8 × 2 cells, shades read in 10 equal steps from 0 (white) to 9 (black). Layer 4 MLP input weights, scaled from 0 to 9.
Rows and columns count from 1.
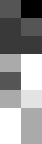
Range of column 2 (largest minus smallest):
9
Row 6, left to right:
3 1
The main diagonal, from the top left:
6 6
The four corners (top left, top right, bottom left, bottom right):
6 9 0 3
